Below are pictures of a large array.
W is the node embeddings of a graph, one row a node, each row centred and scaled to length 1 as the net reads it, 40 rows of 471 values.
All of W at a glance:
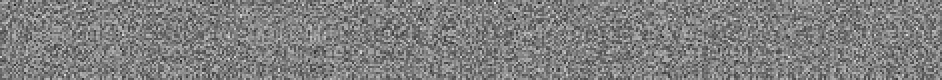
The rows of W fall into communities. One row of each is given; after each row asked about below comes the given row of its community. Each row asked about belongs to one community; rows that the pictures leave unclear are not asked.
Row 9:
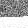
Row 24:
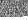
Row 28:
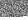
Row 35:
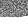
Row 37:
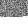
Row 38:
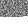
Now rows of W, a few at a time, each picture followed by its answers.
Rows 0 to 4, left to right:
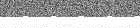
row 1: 38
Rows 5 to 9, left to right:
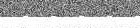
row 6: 35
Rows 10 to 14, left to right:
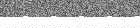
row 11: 38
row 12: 35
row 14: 28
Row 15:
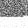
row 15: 24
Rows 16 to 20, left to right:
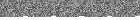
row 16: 24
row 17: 9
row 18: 9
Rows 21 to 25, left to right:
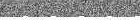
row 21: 9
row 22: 35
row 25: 38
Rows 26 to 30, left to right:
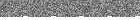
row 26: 38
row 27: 38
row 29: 9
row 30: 24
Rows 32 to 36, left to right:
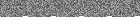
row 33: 35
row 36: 24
